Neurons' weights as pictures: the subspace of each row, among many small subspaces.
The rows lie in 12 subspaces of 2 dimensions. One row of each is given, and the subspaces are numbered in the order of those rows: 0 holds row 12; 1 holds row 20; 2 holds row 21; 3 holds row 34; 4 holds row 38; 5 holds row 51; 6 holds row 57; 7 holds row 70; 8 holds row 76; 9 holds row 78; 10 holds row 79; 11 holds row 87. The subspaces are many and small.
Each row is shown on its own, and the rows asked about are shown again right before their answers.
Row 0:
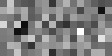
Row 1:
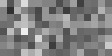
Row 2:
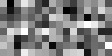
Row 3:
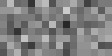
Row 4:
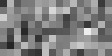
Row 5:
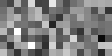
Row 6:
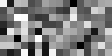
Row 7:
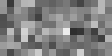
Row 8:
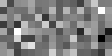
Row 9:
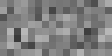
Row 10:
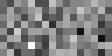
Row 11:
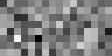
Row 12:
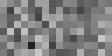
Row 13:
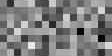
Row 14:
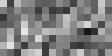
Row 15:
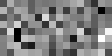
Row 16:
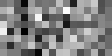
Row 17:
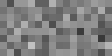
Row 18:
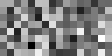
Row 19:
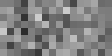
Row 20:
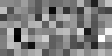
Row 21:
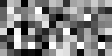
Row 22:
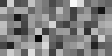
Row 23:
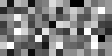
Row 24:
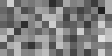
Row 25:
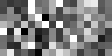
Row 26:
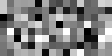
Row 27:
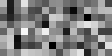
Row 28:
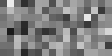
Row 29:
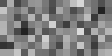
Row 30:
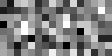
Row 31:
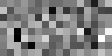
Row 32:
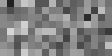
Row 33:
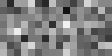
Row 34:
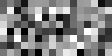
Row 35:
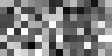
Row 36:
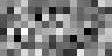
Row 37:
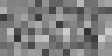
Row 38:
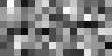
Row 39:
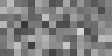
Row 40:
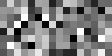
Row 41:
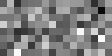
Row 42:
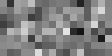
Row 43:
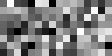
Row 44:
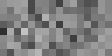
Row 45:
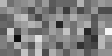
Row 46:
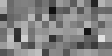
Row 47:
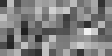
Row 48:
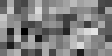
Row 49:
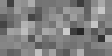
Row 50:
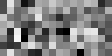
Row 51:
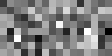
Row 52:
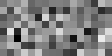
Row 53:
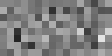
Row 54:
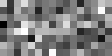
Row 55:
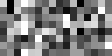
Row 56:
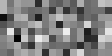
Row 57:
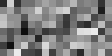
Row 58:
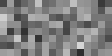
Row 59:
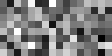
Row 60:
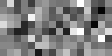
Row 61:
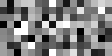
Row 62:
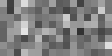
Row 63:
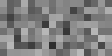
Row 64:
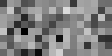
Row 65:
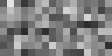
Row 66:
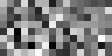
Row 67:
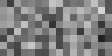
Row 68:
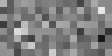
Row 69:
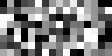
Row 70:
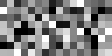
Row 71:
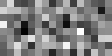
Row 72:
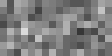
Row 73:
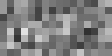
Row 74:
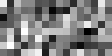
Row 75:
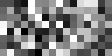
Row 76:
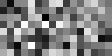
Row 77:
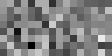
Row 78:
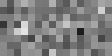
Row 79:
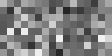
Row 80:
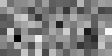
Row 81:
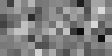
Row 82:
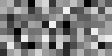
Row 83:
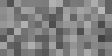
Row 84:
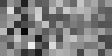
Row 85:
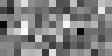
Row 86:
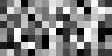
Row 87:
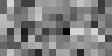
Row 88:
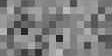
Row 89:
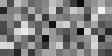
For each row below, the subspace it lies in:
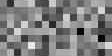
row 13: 0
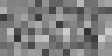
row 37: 7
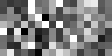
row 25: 8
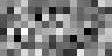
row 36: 3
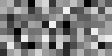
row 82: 4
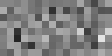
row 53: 1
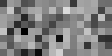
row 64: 10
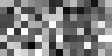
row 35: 10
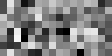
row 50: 11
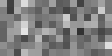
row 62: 0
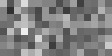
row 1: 0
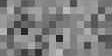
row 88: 10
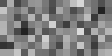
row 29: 7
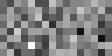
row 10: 0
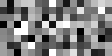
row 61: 9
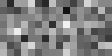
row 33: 4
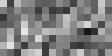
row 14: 6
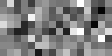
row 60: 11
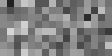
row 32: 2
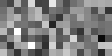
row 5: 2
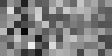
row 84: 0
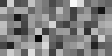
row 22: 5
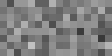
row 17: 0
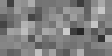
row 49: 11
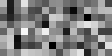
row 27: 4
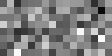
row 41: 6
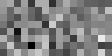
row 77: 2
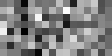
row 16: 9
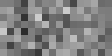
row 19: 9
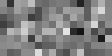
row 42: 11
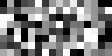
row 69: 7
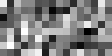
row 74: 6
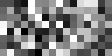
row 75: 8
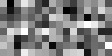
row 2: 4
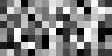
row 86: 11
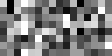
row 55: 0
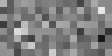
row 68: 3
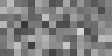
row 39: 8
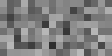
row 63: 4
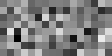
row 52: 3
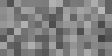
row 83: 10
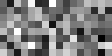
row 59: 2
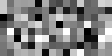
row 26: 7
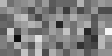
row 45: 5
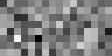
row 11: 5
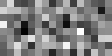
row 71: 8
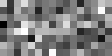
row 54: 3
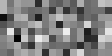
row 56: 7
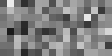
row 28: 2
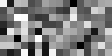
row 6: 5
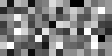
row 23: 5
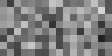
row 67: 10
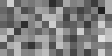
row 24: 10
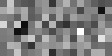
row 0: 9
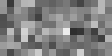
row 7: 11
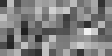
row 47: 6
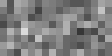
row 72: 1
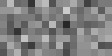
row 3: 4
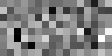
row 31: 1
